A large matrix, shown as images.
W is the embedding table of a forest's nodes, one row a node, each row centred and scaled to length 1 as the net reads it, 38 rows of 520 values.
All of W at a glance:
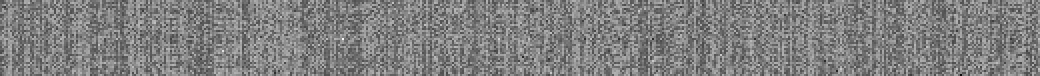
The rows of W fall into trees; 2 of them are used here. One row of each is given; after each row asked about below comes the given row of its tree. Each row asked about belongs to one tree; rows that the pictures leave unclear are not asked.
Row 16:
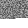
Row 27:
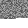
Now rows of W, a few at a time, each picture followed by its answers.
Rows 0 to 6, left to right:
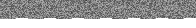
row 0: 16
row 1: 16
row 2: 27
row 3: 16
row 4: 27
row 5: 27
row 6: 27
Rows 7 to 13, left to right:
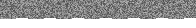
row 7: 16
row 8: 16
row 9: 27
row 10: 16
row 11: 16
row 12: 27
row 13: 16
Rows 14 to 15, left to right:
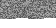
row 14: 16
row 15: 27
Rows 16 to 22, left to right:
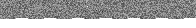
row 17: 27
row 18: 27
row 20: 27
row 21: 27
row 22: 16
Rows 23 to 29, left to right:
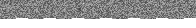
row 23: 27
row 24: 16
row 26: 16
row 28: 16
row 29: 16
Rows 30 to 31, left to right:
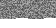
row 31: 27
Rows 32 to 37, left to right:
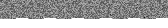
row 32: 16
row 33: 27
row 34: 16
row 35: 16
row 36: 16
